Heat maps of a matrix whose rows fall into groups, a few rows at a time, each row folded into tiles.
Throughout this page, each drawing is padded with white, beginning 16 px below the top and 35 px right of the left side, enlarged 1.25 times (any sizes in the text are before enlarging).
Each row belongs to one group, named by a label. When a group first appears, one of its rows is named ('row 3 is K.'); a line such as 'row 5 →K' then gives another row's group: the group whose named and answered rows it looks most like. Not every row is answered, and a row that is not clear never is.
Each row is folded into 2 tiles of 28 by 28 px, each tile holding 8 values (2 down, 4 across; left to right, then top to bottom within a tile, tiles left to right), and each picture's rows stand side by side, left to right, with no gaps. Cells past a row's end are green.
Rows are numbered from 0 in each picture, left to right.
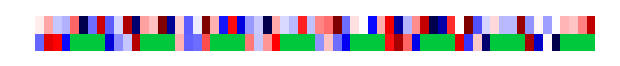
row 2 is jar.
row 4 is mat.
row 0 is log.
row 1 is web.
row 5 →log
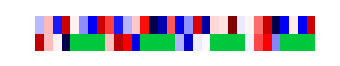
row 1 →log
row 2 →web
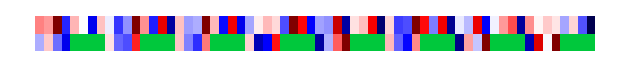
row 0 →mat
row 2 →jar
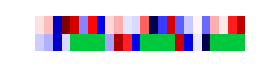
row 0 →jar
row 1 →log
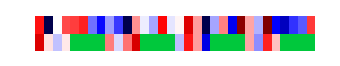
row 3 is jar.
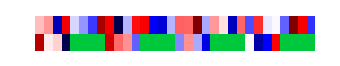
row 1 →log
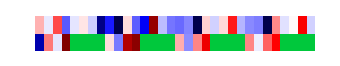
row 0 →web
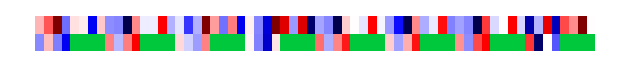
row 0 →mat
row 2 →jar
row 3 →jar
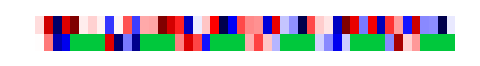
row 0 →jar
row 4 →jar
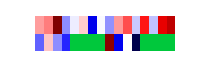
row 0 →mat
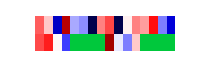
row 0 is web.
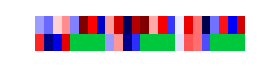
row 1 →jar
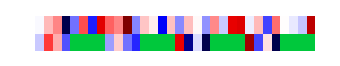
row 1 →mat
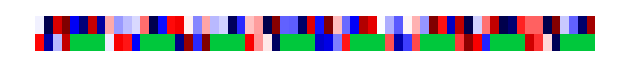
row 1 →log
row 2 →web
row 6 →log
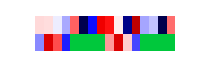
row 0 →log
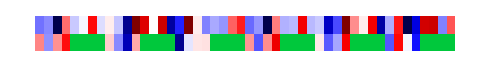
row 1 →jar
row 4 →jar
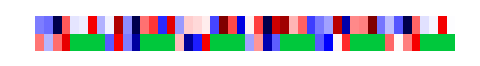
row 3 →jar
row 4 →web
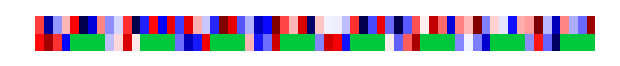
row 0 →log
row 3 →jar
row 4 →log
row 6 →mat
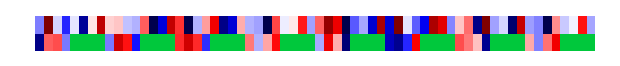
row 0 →log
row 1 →log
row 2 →log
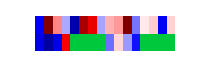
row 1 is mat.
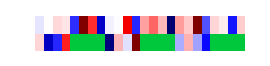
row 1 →web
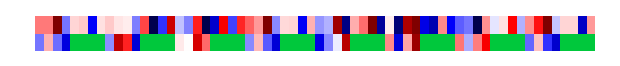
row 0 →mat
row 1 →log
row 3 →mat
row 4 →web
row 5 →jar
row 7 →mat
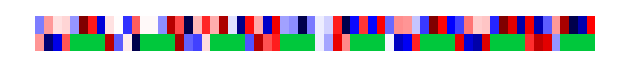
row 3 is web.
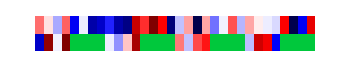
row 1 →jar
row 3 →log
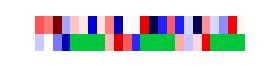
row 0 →mat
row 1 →log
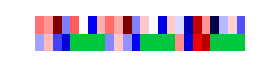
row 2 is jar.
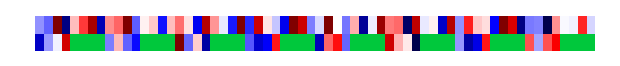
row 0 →web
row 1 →mat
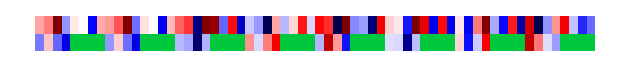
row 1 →mat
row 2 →jar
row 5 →jar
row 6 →jar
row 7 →log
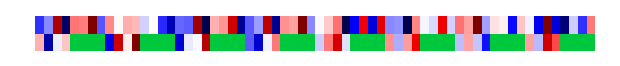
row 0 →web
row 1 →web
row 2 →web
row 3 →web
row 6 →mat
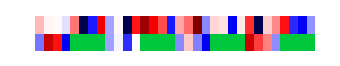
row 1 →jar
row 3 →log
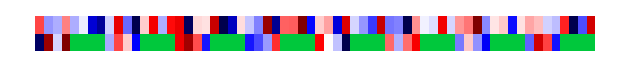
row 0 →web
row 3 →web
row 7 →log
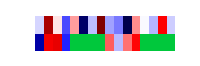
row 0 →log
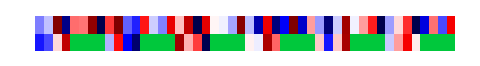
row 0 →web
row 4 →jar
